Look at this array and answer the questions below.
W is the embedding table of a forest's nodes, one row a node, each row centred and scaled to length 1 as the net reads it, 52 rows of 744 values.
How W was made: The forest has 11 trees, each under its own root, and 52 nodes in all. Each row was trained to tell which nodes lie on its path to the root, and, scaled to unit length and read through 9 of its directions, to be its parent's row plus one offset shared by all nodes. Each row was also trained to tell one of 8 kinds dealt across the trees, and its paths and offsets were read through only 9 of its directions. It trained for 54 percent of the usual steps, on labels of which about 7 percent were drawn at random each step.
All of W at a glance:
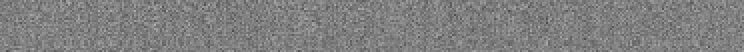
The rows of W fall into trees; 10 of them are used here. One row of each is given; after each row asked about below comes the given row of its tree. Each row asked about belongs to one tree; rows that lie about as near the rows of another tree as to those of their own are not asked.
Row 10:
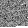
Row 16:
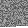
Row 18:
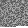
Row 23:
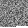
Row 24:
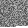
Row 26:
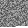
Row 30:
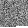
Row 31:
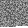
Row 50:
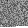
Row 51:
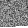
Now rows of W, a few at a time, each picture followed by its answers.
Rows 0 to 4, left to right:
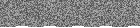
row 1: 31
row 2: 10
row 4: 10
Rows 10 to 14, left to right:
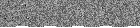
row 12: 23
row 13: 51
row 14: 50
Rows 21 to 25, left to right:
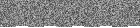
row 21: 50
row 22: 16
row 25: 16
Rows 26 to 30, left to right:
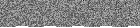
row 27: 30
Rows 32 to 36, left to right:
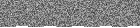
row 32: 23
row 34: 30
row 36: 51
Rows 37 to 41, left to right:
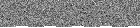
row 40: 23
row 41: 51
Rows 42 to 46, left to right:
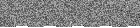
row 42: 24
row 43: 10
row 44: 16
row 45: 10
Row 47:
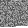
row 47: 26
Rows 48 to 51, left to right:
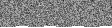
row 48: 51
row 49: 23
